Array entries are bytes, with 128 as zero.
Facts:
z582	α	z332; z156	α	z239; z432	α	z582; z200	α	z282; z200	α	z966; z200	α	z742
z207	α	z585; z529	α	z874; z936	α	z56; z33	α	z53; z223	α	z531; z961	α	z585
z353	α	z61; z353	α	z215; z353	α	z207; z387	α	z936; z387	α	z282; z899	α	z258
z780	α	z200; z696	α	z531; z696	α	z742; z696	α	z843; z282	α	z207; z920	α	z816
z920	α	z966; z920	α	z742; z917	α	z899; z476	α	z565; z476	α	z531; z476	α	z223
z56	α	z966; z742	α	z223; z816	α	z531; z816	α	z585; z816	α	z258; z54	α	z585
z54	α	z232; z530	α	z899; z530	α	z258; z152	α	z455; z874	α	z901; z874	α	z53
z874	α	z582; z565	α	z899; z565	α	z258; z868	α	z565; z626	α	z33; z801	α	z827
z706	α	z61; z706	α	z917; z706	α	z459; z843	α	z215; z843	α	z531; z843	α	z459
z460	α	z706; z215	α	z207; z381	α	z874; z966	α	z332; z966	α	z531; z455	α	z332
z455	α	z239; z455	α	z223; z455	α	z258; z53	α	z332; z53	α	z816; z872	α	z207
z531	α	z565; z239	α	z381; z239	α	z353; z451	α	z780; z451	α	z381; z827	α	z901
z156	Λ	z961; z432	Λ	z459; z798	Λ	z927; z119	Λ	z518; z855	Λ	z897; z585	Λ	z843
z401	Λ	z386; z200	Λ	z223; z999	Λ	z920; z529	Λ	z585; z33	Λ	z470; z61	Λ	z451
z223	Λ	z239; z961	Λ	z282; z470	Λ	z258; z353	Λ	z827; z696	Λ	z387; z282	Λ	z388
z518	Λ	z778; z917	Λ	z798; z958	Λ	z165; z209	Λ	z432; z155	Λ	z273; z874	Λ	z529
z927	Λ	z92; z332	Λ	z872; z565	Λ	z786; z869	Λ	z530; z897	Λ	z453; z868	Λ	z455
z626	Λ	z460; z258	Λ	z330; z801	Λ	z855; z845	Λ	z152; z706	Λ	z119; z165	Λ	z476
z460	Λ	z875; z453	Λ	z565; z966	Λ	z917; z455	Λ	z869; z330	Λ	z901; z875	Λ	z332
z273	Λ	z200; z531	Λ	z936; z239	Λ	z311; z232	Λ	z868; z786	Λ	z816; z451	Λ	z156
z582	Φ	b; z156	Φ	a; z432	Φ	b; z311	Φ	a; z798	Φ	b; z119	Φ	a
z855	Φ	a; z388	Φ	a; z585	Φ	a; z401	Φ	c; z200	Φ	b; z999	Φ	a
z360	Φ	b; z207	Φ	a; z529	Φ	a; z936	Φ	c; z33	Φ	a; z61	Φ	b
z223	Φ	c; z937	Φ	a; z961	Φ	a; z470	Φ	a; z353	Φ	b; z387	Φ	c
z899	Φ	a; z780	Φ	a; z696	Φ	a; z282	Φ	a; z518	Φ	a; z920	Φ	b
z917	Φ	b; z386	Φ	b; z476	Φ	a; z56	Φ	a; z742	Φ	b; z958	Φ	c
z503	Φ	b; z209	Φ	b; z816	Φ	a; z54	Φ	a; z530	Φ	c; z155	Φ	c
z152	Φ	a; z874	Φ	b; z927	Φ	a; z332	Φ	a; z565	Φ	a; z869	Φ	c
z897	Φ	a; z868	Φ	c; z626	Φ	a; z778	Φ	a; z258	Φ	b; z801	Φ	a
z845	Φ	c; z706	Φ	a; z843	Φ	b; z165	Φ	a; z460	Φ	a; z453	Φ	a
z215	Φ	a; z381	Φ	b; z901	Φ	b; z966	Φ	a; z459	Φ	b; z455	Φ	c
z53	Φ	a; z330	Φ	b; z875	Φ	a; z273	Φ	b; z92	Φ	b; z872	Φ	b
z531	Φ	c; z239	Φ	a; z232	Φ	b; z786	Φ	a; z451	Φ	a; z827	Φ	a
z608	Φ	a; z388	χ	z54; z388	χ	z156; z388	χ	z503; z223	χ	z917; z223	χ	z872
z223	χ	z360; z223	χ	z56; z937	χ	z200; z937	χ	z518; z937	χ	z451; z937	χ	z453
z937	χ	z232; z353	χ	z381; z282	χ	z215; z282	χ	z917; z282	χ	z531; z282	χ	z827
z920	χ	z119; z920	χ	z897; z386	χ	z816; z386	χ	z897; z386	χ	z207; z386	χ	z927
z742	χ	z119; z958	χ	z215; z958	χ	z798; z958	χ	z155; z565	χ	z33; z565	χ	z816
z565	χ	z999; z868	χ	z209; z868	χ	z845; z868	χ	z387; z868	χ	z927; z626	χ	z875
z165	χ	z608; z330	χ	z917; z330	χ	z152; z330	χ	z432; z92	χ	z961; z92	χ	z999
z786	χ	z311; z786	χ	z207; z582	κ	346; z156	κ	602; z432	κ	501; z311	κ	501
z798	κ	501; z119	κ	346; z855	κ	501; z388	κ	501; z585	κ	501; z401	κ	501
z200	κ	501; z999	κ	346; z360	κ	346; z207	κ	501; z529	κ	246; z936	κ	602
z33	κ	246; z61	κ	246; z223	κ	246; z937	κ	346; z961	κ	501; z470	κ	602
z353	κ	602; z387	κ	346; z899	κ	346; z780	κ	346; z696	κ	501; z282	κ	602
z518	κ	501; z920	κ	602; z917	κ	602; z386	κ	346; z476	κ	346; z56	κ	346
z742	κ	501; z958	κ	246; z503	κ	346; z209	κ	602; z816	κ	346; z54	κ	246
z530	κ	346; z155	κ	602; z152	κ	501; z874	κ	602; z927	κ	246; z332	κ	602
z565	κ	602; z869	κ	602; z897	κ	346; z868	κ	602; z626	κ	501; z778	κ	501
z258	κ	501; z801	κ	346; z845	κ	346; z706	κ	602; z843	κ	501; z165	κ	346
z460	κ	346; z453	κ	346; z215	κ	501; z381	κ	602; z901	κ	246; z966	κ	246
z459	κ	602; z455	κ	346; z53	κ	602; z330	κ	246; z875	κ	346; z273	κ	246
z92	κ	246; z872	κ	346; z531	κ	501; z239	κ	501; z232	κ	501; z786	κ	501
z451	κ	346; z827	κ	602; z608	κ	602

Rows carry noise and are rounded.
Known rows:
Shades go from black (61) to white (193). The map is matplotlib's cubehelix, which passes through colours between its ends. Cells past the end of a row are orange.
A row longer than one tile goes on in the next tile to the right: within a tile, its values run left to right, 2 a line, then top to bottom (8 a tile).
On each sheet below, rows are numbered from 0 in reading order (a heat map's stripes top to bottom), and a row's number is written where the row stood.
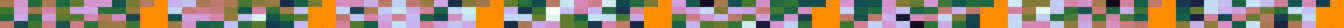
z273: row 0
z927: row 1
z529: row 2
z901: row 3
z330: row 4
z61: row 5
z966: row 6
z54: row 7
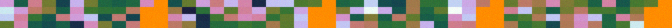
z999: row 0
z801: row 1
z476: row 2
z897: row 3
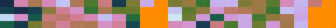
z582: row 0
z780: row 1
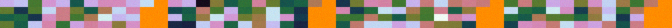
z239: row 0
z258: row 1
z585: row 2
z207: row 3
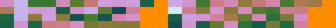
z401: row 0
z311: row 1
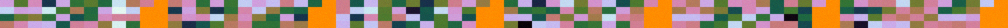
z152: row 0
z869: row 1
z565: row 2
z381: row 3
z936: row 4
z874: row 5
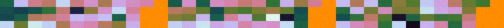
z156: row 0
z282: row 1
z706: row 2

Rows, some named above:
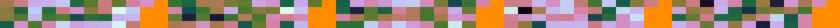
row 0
z626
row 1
z353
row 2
z53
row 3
z529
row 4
z742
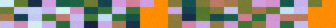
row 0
z223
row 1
z353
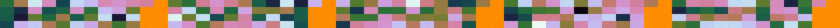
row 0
z961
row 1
z56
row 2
z33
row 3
z156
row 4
z53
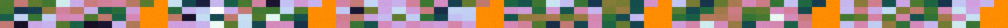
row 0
z827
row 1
z223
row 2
z529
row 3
z119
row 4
z215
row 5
z152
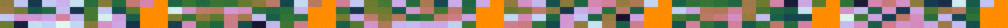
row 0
z332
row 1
z386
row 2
z432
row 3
z387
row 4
z386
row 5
z56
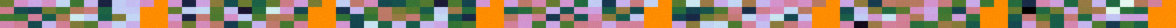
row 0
z451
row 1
z565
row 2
z917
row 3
z200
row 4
z156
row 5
z155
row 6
z232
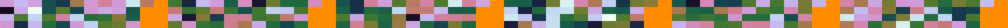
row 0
z868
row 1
z816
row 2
z232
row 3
z901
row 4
z872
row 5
z936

